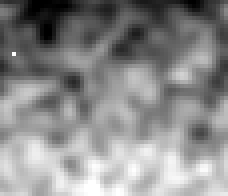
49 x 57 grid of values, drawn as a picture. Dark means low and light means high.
There is an overall slope up to the bottom. A single lone cell is far higher than the cells round it. No regular stripes run through it. The ninth with the lowest average is the top left. The bottom middle is the ninth with the highest average.
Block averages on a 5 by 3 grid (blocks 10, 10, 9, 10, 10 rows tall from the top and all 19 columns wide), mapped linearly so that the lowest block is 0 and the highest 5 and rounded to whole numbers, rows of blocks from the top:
011 | 122 | 332 | 443 | 455
